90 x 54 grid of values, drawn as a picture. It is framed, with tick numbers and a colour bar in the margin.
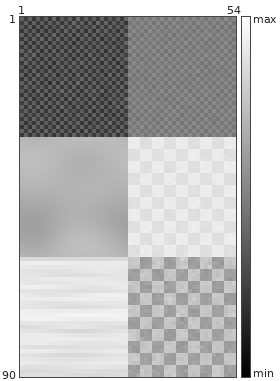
The table splits into 3 rows of 2 panels. Panel 1,1: low, checkered. Panel 1,2: middling, checkered, faint in contrast. Panel 2,1: high, smooth, faint in contrast. Panel 2,2: very high, checkered, faint in contrast. Panel 3,1: very high, streaked across, faint in contrast. Panel 3,2: high, checkered.
